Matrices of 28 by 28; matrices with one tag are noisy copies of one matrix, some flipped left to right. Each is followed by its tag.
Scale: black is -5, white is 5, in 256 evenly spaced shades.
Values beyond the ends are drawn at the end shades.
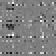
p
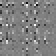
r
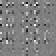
r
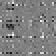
p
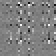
r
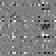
p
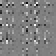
r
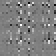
r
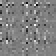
r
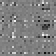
p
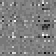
p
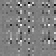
r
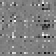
p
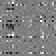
p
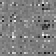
p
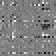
p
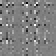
r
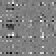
p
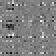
p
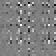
r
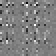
r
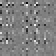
r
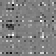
p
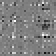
p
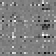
p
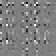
r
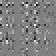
r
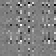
r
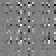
r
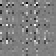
r
